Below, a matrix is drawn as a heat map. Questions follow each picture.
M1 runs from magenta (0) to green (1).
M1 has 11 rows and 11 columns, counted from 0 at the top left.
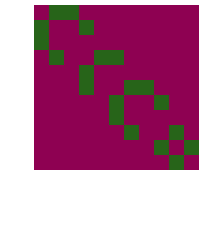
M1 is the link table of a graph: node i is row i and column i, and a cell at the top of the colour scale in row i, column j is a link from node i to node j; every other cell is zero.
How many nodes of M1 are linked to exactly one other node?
4
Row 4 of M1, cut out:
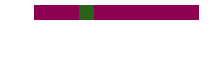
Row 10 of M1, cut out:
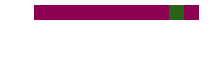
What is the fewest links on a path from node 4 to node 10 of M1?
6
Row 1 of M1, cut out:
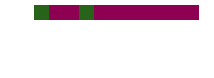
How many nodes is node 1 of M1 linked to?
2
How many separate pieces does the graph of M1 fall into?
1
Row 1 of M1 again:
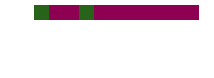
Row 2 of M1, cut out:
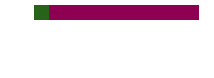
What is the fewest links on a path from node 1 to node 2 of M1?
2
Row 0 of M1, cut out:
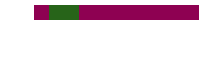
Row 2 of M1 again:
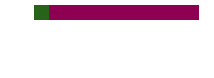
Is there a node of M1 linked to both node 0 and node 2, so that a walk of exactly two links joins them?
no
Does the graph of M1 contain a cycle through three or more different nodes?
no
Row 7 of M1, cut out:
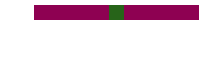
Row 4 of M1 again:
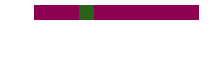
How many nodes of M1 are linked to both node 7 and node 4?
0
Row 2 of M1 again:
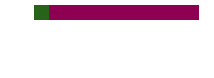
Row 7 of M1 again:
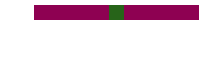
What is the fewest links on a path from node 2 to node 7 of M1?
5
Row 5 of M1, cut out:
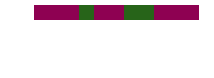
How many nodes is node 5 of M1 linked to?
3
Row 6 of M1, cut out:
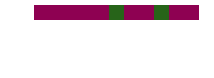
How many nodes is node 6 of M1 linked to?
2
